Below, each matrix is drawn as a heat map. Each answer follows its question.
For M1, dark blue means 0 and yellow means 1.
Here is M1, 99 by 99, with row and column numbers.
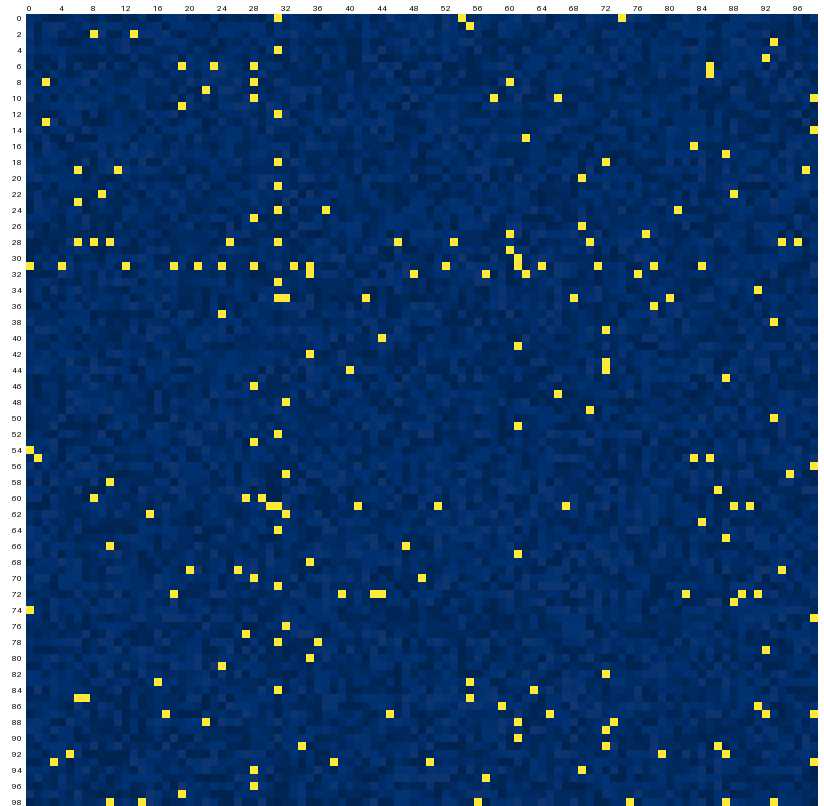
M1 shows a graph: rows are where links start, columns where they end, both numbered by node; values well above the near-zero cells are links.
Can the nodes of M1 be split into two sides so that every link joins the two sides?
yes
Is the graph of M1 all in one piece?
yes
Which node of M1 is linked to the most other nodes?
node 31
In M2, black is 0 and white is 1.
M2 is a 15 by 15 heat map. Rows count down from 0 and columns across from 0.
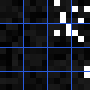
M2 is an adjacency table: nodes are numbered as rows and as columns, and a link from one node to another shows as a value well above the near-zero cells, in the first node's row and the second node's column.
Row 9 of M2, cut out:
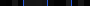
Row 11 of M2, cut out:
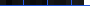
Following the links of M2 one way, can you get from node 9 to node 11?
no
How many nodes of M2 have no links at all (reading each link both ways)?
2
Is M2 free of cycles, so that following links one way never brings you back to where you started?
yes
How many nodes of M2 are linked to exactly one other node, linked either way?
4
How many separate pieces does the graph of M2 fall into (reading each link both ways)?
4
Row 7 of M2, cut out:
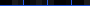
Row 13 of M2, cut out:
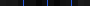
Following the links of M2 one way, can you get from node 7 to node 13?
no
